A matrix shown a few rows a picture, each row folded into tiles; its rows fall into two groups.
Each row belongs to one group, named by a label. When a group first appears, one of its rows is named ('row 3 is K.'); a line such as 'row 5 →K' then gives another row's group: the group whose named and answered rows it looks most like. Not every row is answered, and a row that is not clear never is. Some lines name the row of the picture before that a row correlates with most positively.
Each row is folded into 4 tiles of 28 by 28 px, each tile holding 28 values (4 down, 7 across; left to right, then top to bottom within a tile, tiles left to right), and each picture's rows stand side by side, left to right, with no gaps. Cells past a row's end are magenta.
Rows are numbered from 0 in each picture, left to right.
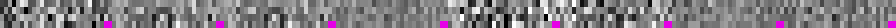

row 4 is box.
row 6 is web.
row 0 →web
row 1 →box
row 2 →box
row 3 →web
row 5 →box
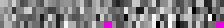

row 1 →web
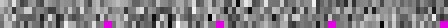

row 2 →web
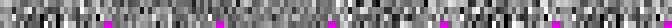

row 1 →web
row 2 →web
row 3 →box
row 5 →box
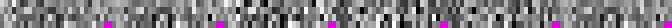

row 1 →box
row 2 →box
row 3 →web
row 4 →web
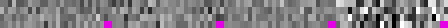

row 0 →web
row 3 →box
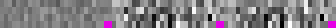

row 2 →box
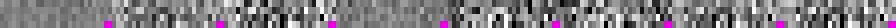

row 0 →web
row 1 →box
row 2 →box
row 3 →web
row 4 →web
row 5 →web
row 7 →box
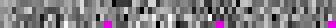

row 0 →box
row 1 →web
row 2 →web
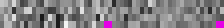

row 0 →box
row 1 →web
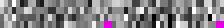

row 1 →box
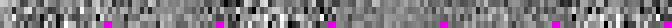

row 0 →box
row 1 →web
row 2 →web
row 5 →web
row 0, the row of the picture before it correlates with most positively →1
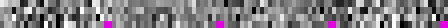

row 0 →box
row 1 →box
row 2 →web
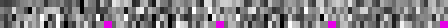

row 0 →web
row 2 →box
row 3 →box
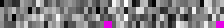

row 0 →web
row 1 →box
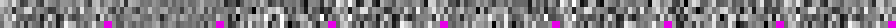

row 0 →box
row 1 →web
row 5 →box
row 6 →web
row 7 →box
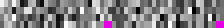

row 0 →box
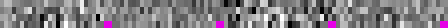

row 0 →box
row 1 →web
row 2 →web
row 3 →box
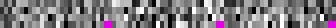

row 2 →web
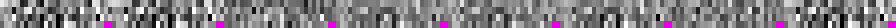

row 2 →web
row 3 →box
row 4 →box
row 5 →box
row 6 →web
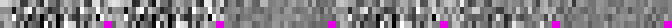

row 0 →box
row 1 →box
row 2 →web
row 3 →box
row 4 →box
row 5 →web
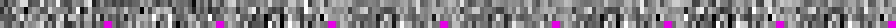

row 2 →box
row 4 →box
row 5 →box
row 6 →box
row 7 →box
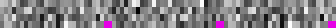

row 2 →box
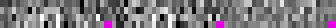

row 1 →web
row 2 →web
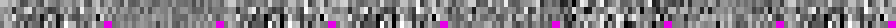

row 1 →web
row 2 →box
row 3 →box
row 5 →web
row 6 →web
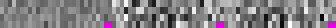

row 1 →box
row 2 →box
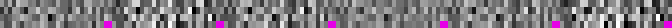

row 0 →web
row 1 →web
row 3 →web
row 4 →web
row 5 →web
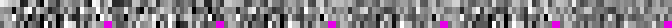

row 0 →box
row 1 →web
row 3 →box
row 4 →box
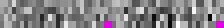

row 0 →box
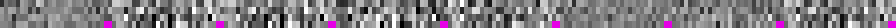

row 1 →box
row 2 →box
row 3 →web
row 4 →box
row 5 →web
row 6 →web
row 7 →box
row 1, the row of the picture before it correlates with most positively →1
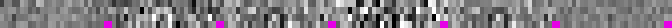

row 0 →web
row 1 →web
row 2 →box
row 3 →box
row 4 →box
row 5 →web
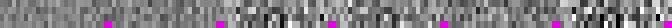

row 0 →web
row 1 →web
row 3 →box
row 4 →web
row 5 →box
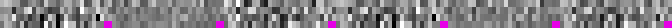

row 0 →box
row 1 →web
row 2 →box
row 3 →box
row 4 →web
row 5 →box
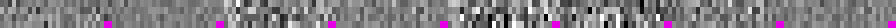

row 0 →web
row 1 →web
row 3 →web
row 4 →box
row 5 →web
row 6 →web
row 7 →web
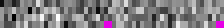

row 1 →box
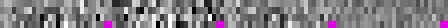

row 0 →box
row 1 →web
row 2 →box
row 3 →web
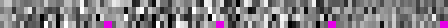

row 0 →box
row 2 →web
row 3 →web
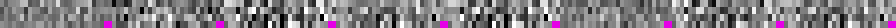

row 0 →web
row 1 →web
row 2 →box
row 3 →box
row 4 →box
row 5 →web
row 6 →box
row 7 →box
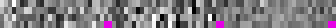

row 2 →web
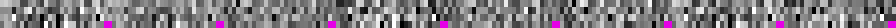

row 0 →box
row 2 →web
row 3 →web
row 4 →web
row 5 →web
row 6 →box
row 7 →web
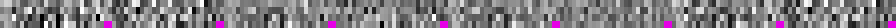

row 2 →box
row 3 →web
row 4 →box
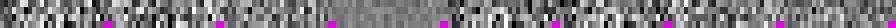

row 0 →web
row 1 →box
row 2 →web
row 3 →web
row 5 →web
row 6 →box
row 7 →web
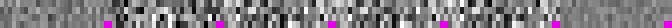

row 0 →web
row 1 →web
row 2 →box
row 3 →box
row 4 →box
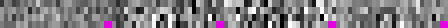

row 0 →web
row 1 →web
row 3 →box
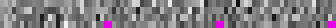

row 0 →box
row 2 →web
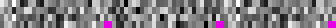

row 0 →box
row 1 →web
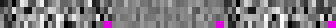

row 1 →web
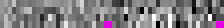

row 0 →box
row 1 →web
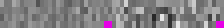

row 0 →web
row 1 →box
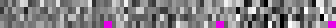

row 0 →web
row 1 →box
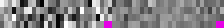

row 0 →box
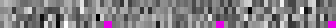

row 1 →web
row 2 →web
